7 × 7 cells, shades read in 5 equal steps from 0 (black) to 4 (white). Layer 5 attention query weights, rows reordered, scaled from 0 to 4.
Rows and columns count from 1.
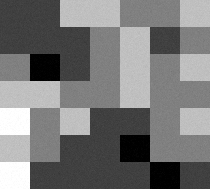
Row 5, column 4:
1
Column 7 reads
3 2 3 2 3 2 1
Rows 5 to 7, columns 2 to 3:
2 3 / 2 1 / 1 1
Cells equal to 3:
12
